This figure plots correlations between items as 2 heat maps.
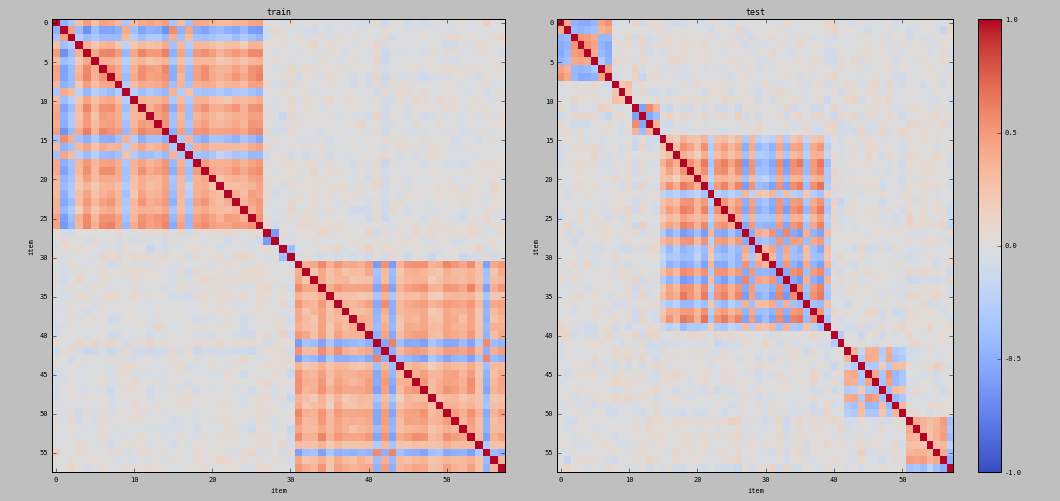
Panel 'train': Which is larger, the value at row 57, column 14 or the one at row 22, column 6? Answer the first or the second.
the second
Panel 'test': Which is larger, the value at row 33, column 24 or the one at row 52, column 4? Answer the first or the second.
the second
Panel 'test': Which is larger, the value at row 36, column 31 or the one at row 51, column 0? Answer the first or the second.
the first
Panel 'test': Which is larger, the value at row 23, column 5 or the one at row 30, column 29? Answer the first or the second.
the second
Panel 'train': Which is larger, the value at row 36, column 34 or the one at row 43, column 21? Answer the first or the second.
the first
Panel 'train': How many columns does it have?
58
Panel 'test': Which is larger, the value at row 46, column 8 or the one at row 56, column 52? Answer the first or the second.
the second
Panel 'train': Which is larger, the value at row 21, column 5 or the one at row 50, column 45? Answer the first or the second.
the second
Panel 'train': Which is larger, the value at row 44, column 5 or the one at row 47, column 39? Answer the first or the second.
the second
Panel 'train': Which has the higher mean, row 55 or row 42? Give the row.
42
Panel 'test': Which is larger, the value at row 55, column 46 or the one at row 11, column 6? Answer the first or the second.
the second
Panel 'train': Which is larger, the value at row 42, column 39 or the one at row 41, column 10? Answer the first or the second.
the first
